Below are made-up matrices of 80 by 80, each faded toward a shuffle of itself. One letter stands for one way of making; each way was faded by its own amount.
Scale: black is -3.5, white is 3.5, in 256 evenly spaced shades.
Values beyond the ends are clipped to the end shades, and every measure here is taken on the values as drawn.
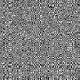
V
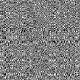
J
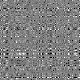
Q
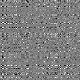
Q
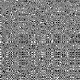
V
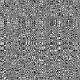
V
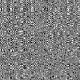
J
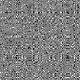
V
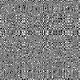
V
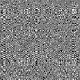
J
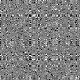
V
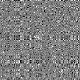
V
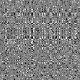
V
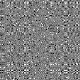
V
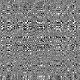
Q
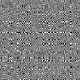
Q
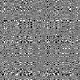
Q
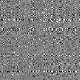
Q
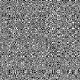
J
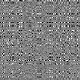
Q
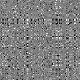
V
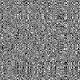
J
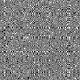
V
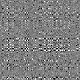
Q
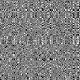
V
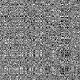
J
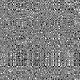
V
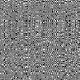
V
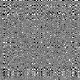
Q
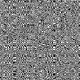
J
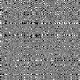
Q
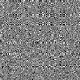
J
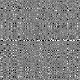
Q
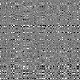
Q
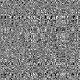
J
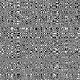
Q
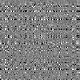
Q
